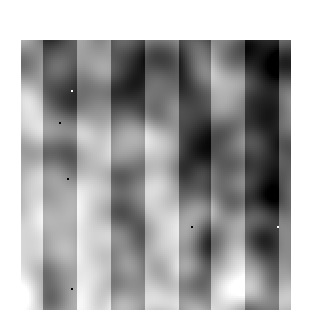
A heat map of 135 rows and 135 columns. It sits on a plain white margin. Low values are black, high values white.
Ninth with the highest average: bottom left. Stripes: upright, repeating 4 times. Slope: up to the bottom left. Lone odd cells: 6, 2 higher and 4 lower than their neighbours.
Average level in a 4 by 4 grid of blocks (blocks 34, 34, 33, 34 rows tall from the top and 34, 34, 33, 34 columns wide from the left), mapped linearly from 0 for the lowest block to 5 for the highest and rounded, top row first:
2 1 1 0 / 3 4 1 0 / 5 3 3 1 / 5 4 4 4
